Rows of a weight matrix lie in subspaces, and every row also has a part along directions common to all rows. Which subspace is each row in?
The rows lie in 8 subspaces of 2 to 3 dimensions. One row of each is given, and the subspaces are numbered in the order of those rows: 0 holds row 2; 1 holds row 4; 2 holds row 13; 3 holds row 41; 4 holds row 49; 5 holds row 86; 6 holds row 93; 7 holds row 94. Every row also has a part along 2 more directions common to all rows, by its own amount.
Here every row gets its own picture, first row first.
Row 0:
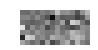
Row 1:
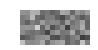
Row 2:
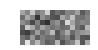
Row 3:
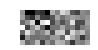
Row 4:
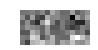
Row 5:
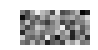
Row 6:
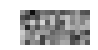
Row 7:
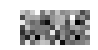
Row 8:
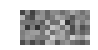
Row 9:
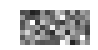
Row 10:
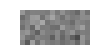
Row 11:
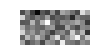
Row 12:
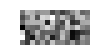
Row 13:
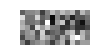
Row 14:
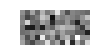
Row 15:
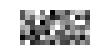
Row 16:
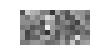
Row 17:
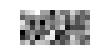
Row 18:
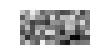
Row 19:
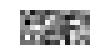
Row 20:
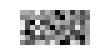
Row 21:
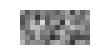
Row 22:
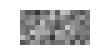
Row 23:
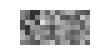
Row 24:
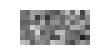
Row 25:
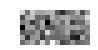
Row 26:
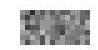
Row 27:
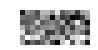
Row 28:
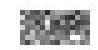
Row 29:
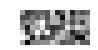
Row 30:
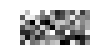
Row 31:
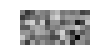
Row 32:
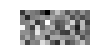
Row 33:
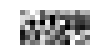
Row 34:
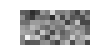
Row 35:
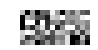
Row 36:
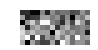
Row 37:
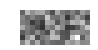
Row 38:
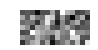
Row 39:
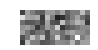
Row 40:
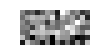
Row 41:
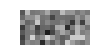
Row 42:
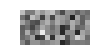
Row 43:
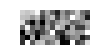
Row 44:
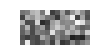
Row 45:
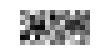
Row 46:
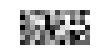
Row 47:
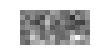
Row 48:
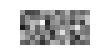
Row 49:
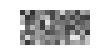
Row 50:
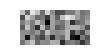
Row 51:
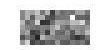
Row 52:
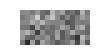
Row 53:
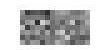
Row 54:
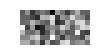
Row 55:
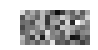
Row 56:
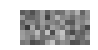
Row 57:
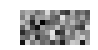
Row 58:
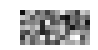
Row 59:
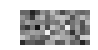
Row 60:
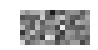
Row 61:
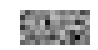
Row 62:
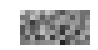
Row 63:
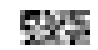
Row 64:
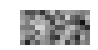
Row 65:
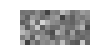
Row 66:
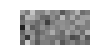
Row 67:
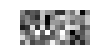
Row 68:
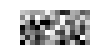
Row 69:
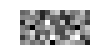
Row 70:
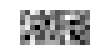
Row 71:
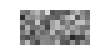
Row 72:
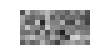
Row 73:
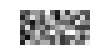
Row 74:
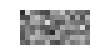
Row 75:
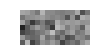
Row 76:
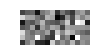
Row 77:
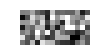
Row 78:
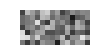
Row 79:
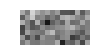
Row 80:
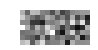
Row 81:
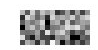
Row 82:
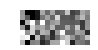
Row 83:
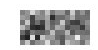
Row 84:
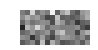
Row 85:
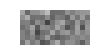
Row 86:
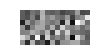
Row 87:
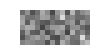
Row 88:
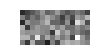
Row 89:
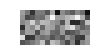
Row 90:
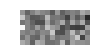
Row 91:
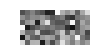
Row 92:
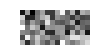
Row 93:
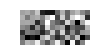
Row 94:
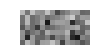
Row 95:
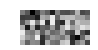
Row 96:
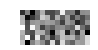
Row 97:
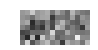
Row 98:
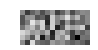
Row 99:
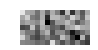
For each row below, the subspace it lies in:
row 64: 2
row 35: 4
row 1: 0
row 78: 6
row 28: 1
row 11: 5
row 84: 2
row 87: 4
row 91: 6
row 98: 7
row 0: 6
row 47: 1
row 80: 3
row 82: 3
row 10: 0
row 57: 0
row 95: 2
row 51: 1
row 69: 4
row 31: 5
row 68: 0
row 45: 7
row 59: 0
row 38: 1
